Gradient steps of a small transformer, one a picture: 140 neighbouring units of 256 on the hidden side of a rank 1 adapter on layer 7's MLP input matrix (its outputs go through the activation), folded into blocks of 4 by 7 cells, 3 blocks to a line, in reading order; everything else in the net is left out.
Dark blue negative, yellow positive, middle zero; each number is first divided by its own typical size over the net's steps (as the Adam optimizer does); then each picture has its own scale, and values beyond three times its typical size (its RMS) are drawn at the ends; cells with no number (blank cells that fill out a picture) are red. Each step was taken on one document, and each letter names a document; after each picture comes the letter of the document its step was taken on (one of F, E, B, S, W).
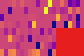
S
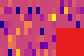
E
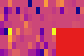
E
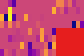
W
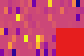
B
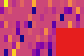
S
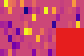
S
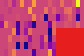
S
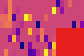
W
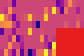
W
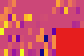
W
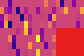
E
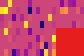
E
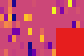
W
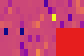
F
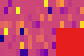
F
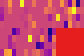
S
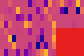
B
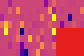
F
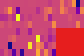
B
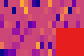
S
